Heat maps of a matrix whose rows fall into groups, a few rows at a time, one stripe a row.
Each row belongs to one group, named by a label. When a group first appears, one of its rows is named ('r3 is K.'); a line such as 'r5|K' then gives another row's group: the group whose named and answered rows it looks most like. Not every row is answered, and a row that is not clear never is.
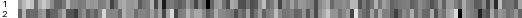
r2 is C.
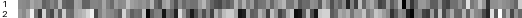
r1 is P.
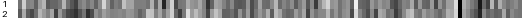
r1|C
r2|C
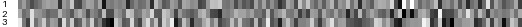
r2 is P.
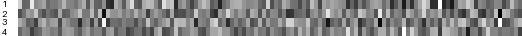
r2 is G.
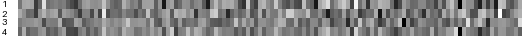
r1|C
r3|P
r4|C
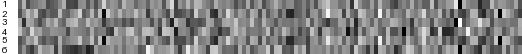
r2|G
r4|P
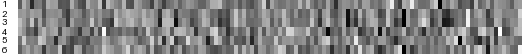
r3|P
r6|P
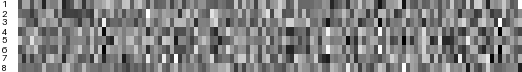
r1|P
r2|C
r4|G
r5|P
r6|G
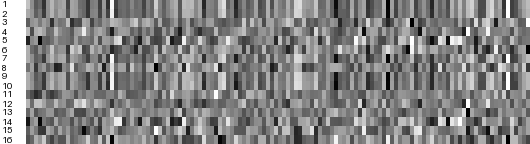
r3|P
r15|C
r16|G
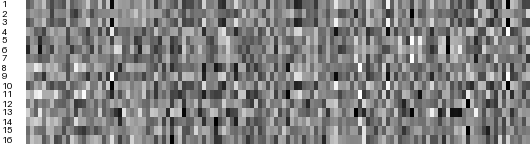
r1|G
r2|P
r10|G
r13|P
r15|C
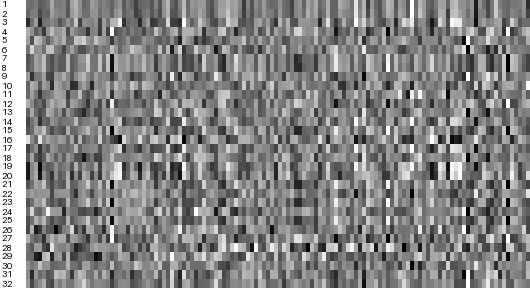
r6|C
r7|G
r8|G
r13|C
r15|G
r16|P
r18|C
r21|G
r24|C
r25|G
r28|C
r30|P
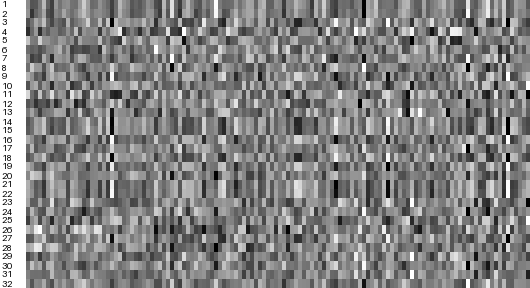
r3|G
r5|P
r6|C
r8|C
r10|P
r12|C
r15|G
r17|C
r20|C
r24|C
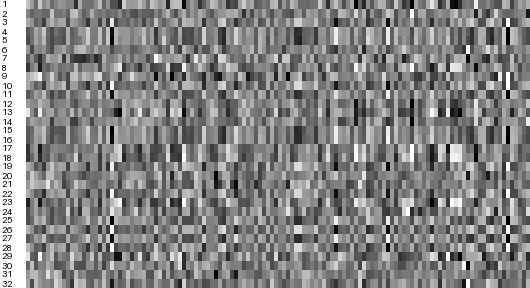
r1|P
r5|G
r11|G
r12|P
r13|P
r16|G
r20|C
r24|P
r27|G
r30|C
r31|C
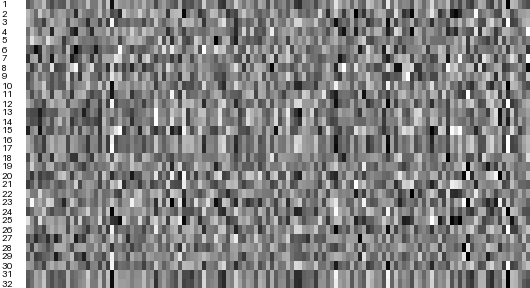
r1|G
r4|P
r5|C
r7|P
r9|P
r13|C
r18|P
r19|C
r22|P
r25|P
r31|G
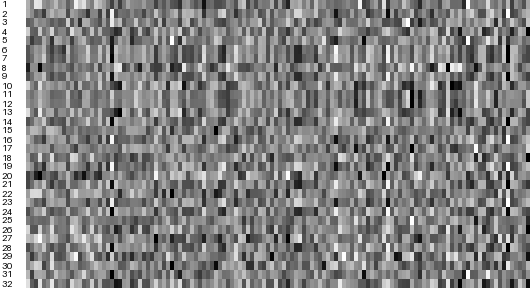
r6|G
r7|G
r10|P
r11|P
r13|P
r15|C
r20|C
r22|C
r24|G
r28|G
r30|C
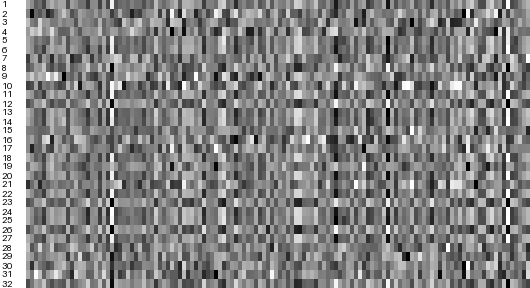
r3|P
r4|C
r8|G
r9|C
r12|G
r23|G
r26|G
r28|P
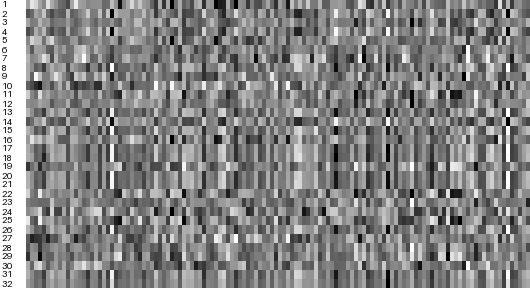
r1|C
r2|G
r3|P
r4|G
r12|P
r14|G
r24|C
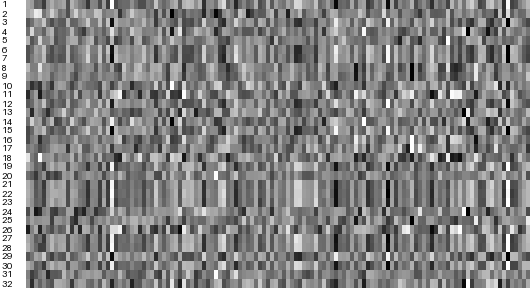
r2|C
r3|G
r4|C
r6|G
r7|G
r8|P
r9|P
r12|G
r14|C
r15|G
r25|P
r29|G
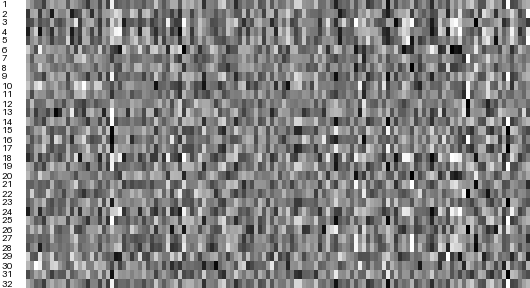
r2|P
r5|P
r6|P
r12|C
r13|C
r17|G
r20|P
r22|C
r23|G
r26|C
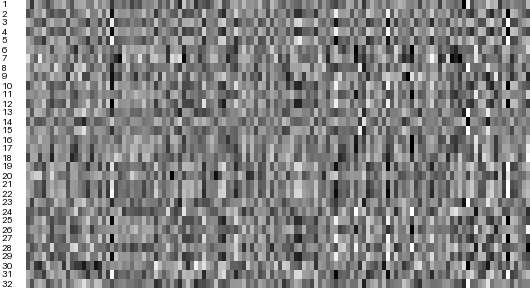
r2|G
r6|P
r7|P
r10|G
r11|P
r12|G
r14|C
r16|P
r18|P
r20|C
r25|G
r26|P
